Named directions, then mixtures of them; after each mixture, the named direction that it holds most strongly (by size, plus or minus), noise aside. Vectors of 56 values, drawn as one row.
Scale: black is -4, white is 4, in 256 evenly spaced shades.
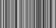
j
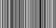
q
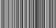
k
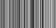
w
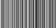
k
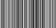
k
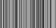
j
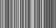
w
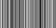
q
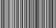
k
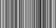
j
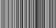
k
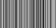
j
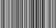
k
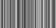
j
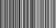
k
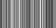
q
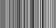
w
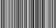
k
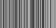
w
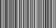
k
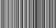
k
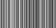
k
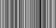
q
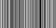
q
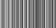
k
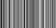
q
